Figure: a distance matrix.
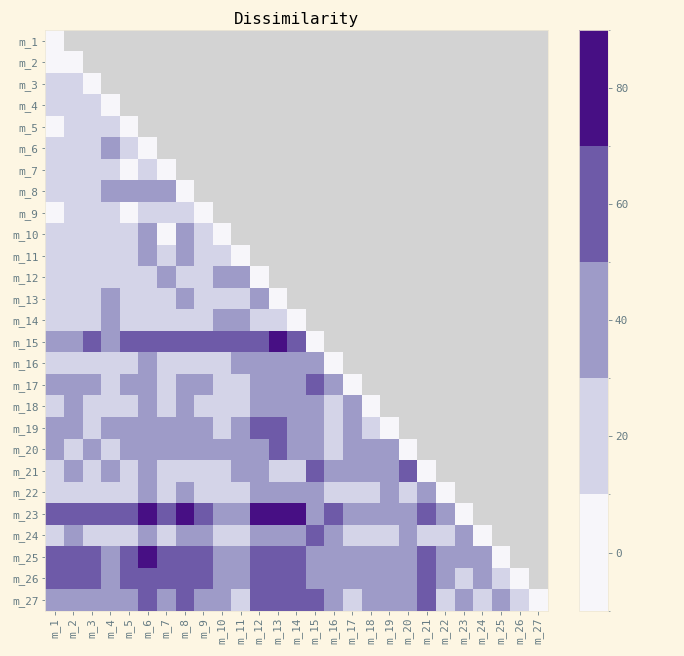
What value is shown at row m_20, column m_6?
40
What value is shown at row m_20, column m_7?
40
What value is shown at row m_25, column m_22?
40
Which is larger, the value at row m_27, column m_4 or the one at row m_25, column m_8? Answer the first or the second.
the second
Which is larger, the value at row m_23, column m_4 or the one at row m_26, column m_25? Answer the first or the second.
the first
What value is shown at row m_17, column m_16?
40
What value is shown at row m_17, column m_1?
40
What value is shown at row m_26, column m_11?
40
